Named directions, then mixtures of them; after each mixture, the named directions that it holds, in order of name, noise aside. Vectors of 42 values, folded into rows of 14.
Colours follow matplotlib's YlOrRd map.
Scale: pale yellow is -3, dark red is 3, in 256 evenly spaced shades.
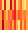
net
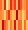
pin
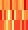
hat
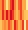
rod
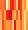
pin, rod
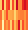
net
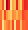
net, pin, rod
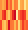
net, pin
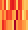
pin, rod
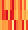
hat, rod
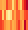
hat, rod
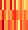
net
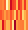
hat, pin, rod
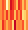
hat, pin, rod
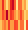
rod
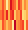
hat, pin, rod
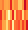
hat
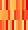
hat, rod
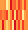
hat, pin, rod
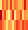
hat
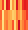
net, rod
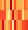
hat, net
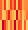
pin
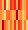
pin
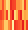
hat, rod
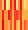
net, pin, rod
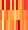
net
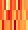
pin, rod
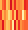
hat, pin
